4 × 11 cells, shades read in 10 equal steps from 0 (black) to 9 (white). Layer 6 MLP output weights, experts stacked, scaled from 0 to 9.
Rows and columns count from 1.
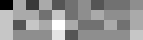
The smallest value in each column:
0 3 2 4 3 3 4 3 4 4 5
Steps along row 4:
down same same up down up same same same up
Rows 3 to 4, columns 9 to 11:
6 4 6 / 5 5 7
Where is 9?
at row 3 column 5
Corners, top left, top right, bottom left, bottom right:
0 5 7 7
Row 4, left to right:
7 5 5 5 8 3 5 5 5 5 7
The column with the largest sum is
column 5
